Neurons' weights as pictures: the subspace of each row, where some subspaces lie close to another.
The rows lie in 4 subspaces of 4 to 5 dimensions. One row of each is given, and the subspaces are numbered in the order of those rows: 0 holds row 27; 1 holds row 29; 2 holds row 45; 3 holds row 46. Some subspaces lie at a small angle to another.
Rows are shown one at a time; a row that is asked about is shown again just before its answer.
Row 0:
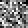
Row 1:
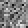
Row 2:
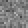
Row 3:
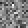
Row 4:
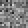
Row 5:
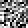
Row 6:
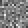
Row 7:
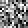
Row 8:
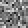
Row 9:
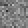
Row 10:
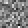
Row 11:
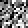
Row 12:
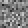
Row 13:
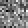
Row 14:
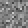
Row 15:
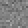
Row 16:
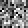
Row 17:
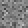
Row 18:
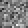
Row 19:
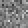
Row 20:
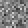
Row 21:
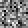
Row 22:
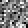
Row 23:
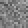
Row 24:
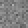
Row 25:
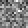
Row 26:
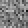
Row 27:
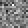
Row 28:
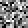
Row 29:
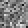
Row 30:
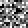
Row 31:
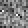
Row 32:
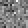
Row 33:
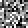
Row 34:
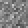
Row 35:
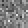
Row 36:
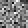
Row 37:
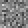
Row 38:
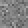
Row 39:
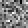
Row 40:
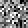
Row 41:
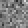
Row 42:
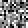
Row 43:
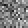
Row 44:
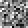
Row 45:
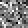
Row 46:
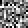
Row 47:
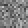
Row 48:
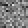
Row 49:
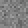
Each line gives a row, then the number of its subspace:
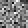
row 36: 2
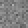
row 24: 3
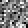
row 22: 3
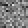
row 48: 0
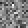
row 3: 0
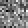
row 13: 0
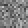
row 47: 2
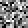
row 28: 2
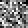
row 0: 2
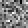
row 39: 3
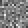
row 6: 3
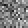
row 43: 2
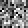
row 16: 1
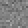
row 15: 3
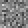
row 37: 1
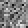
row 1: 1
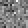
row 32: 2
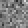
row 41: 3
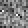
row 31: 1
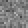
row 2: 3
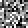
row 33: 3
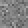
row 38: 0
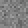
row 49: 2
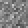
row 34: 1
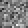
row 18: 1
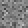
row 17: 2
